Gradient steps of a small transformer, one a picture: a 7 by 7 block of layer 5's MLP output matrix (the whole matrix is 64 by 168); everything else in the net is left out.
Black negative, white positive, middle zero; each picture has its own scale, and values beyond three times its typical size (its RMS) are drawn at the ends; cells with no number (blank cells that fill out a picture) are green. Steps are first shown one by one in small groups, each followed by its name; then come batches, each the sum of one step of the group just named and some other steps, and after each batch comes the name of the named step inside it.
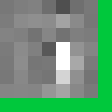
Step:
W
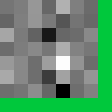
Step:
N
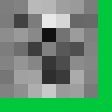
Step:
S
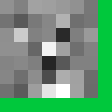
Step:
S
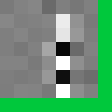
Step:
W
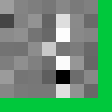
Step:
N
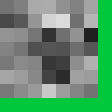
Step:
S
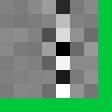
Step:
S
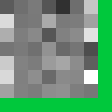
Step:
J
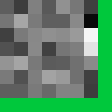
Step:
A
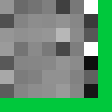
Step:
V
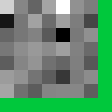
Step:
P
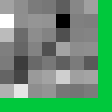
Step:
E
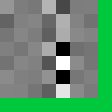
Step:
P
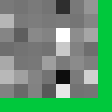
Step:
J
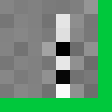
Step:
V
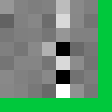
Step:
P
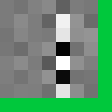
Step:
A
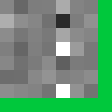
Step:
E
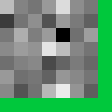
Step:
P
